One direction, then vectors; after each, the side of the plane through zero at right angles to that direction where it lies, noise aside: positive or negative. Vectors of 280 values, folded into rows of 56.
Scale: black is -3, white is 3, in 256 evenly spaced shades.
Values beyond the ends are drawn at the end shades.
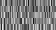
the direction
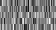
positive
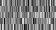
positive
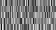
positive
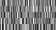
negative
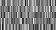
negative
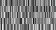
positive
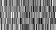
positive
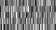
positive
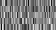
positive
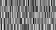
positive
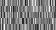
negative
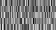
positive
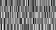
positive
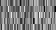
positive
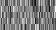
positive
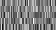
negative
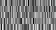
positive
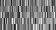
positive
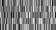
negative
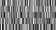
negative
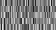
positive
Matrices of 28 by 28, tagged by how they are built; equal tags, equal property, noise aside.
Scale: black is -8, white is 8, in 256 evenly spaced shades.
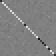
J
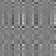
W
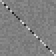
J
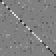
J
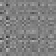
W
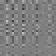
W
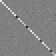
J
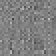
W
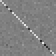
J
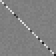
J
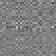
W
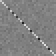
J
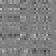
W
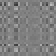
W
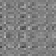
W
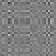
W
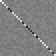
J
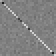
J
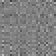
W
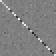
J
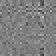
W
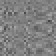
W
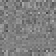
W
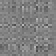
W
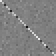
J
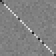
J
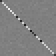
J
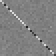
J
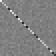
J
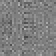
W
